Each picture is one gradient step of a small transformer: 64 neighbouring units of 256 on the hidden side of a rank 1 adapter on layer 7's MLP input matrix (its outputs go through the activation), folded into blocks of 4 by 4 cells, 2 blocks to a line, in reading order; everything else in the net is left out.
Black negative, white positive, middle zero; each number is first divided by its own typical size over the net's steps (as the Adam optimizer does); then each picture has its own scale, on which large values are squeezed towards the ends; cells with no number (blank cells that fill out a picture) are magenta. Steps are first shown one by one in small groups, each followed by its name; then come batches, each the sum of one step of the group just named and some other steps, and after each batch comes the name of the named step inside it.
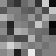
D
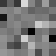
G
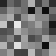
D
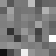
D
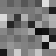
D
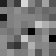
G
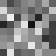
D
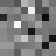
G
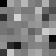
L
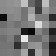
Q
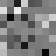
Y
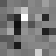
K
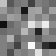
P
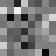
Y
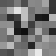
K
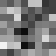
P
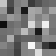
P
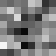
P
